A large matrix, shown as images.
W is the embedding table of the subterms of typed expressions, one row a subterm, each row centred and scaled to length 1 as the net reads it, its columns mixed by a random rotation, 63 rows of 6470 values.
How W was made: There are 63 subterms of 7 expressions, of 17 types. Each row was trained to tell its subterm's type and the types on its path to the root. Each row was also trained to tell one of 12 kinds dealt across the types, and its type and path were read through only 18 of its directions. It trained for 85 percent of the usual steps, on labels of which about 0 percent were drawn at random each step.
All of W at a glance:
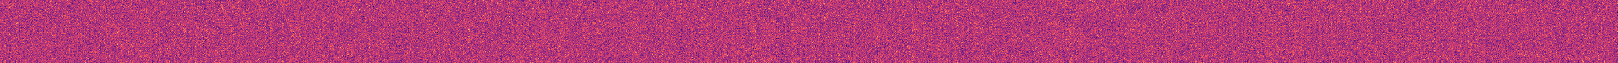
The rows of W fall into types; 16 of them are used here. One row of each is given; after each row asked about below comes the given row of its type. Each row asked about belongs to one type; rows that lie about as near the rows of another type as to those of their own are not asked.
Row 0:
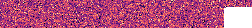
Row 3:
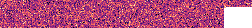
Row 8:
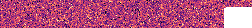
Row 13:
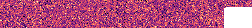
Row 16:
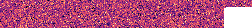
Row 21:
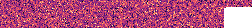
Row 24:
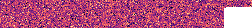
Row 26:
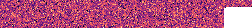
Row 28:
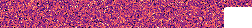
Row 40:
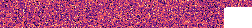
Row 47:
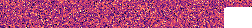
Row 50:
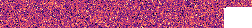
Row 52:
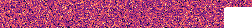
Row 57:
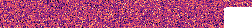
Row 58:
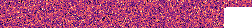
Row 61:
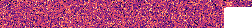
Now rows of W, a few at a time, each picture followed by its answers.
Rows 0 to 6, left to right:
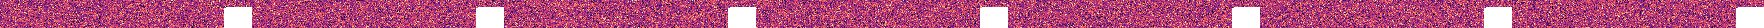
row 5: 50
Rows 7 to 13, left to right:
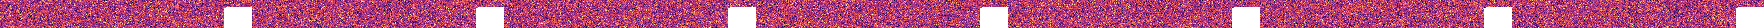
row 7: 58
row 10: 24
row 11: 16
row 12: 16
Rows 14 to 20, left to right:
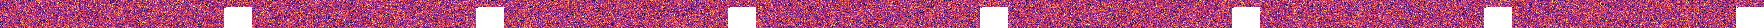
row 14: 40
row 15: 13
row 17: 26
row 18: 52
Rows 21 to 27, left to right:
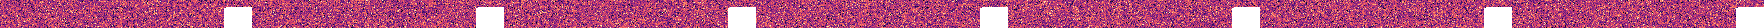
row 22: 47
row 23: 47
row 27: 24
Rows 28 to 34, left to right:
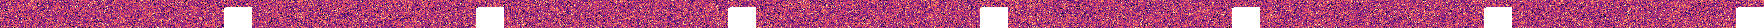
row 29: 40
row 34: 58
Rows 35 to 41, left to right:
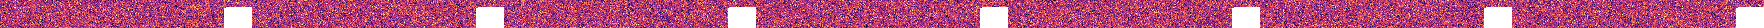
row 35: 26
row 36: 40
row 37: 47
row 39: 0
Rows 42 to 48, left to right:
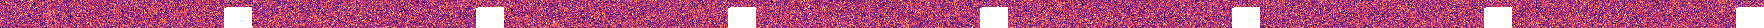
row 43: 24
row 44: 50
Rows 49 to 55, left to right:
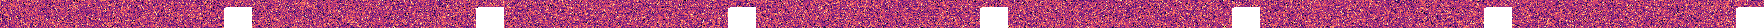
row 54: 8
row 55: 13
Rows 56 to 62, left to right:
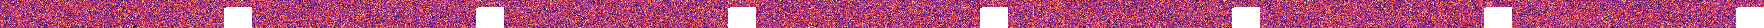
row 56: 26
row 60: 8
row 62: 8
